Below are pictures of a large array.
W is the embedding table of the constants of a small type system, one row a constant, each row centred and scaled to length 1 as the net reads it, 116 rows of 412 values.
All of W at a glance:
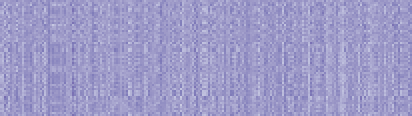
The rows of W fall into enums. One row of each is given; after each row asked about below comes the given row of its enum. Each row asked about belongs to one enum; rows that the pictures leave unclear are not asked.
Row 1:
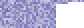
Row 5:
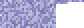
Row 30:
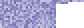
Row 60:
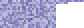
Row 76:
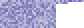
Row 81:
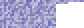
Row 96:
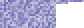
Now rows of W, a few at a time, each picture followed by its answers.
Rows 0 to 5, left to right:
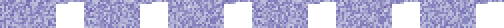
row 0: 81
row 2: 5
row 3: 1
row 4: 5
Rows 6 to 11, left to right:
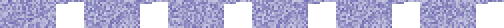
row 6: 60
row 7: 30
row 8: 1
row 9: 30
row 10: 30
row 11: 76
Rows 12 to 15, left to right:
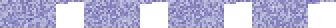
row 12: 60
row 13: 76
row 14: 76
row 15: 5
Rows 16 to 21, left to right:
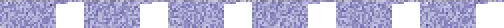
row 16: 5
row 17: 81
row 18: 1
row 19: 96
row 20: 1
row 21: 5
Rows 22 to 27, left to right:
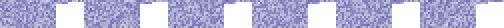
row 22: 1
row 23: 30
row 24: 5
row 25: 5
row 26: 5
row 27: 96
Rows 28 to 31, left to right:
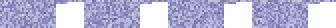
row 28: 5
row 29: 60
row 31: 1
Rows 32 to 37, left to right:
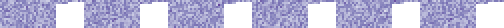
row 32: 1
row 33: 60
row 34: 5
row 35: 96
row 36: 5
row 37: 60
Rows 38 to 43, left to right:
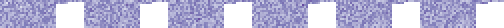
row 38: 5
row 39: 1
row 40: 60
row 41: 5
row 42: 30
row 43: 30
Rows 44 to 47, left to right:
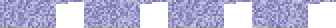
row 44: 96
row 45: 76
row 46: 96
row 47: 1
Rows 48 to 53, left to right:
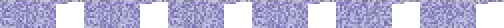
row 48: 1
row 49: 1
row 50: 1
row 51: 1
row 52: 81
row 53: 76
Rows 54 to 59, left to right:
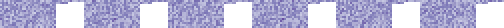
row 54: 30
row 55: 60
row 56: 81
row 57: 60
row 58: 30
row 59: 76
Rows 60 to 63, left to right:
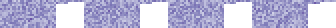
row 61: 76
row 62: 76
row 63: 30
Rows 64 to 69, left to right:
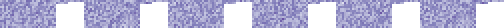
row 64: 81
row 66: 5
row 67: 60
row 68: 5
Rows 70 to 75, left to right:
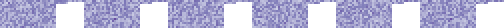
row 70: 5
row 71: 60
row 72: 81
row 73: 1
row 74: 76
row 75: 60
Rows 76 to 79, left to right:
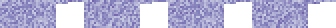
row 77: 96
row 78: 76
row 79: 30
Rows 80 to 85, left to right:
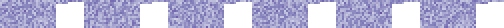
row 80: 76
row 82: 1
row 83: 76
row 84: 5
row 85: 30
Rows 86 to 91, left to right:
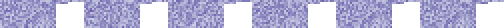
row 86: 30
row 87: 1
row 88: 96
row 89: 76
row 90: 30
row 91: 30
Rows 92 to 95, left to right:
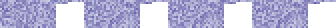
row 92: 1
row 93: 30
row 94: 30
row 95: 30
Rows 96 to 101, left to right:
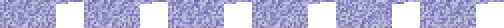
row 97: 96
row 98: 81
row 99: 96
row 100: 30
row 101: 81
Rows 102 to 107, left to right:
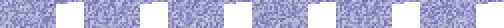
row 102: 5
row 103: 81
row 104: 96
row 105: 60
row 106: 81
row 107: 76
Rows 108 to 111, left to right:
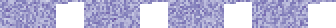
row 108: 1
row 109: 60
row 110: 76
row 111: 81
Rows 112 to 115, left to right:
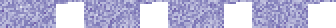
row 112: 5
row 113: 30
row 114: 30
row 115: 1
